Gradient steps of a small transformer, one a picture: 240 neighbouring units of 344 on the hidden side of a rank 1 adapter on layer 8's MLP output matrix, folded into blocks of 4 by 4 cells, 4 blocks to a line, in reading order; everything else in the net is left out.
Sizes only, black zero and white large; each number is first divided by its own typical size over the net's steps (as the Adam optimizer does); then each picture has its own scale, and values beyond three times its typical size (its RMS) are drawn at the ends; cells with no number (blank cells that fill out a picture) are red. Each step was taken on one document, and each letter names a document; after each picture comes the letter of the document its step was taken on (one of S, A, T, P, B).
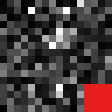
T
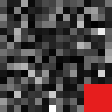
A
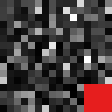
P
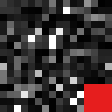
T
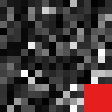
P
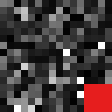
A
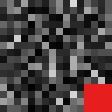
A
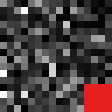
A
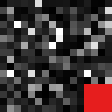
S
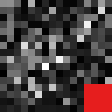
S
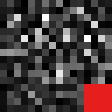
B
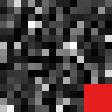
P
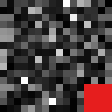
P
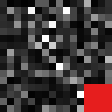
T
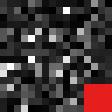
T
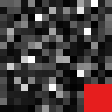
S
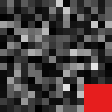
B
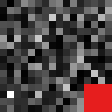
A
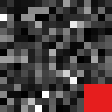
P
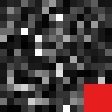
B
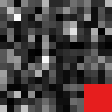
P
